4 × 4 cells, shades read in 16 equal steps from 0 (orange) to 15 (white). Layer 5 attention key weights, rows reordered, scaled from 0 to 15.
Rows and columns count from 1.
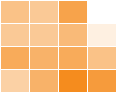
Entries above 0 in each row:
4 4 4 3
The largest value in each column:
9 8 6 15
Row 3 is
4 5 4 7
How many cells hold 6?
1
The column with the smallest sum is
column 3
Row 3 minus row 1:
-3 -3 1 -8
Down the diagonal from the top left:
7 8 4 2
